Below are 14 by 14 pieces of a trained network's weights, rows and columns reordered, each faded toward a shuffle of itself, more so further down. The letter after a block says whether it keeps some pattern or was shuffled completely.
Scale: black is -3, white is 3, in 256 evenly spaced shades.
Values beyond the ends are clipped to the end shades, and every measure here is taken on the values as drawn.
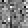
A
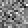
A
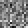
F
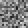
A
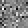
F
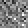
A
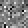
A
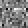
F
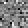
A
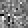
F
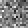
F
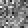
F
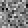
A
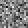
A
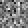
F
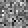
A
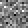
A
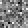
A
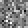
A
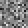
F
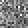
A
